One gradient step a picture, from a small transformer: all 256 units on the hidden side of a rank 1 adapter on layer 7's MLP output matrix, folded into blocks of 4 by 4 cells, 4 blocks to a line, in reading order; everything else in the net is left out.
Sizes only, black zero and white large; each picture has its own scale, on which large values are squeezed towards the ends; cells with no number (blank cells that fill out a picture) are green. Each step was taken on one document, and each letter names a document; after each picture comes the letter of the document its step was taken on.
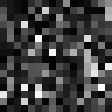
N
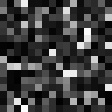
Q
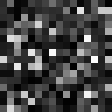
Q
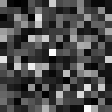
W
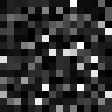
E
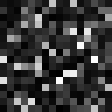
Q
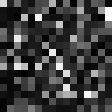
W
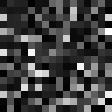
N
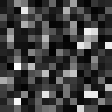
Q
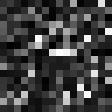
E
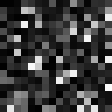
Q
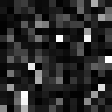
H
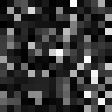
E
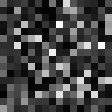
W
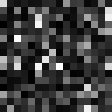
W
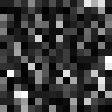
H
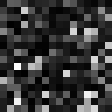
Q
